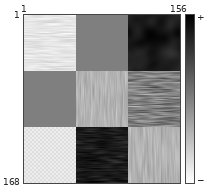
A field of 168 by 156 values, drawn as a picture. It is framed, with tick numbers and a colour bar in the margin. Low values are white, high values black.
The table splits into 3 rows of 3 panels. Panel 1,1: very low, streaked across, faint in contrast. Panel 1,2: middling, flat. Panel 1,3: very high, smooth, faint in contrast. Panel 2,1: middling, flat. Panel 2,2: low, streaked downward, faint in contrast. Panel 2,3: middling, streaked across. Panel 3,1: very low, checkered, faint in contrast. Panel 3,2: very high, streaked across, faint in contrast. Panel 3,3: low, streaked downward, faint in contrast.
